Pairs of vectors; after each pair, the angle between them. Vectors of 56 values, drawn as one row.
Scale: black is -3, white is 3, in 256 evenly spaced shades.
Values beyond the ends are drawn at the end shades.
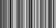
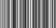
nearly opposite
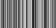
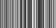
nearly opposite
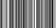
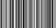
nearly parallel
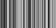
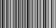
orthogonal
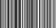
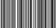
partly opposed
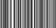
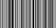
nearly opposite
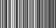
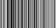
nearly opposite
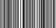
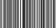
nearly parallel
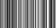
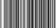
orthogonal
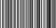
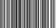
partly opposed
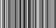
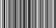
nearly parallel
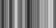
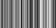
partly aligned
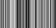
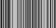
partly aligned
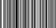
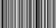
nearly opposite
